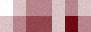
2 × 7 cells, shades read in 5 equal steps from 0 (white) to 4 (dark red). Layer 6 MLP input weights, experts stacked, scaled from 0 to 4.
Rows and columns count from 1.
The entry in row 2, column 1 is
1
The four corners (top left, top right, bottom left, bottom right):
0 1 1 2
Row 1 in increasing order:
0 1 1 1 2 2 2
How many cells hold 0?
1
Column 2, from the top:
1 2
